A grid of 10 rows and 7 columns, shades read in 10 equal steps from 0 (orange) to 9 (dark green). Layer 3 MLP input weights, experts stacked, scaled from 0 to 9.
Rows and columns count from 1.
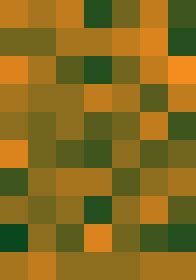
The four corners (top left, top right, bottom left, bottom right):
2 7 3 3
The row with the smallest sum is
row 10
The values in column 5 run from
2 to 6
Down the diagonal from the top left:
2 5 6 2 5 6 3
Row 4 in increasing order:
2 2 3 3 4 4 6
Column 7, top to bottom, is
7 8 0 2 7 5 3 6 8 3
